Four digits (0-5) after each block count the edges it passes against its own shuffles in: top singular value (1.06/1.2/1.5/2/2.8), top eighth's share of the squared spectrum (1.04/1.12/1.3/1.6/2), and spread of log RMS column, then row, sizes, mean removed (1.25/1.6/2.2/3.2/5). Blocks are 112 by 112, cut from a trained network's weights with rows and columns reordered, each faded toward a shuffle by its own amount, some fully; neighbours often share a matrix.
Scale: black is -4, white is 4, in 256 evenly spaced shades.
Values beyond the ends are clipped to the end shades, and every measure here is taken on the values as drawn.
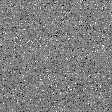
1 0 0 0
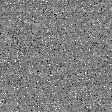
1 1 0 0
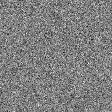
2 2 0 0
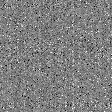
2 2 0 1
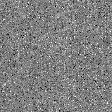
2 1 0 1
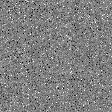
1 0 0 0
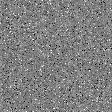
1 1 0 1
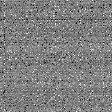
3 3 2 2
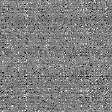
3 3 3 2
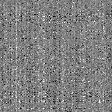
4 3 1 3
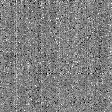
3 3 1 2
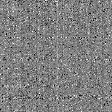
3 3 0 3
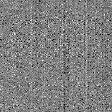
3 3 1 3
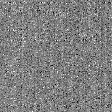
3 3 0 2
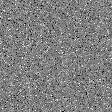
0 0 0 0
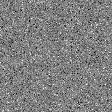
1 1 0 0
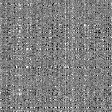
4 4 2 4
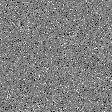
0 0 0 0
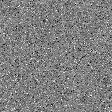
0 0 0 0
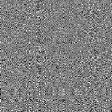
4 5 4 3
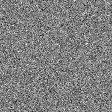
1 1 0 0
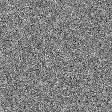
0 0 0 0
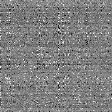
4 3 3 2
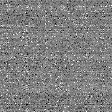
3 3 2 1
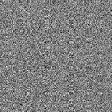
4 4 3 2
